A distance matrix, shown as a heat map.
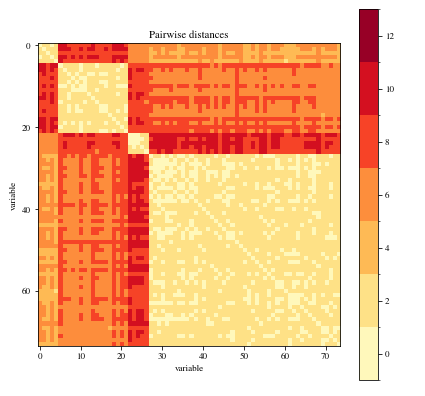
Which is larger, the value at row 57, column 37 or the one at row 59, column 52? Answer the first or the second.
the second
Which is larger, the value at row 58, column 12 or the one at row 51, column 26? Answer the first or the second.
the second
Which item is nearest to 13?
7
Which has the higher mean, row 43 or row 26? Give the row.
26
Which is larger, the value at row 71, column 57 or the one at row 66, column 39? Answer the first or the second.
the second
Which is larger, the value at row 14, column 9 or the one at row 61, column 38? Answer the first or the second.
the first
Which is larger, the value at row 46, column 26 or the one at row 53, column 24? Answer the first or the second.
the first
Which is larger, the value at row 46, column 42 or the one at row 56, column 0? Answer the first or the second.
the second
